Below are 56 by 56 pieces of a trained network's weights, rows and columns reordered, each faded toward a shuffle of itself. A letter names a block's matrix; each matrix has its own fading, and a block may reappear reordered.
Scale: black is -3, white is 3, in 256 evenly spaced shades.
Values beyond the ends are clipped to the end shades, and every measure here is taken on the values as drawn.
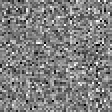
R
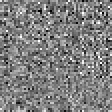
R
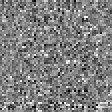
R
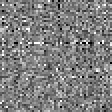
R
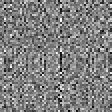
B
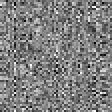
B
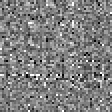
R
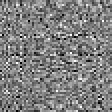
B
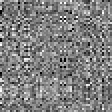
B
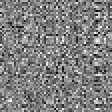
B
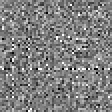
R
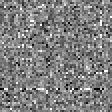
R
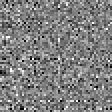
R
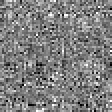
R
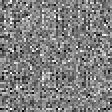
R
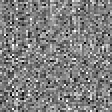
R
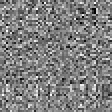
B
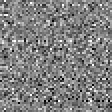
R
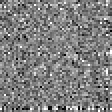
R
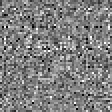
R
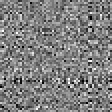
B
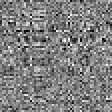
B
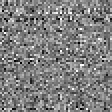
R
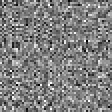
B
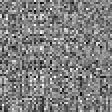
B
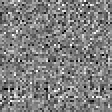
R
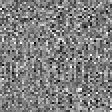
R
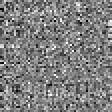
R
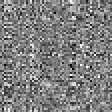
B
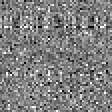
R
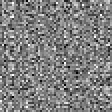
B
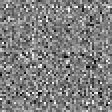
R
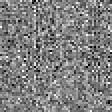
R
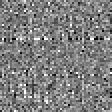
R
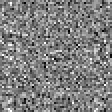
R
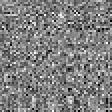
R
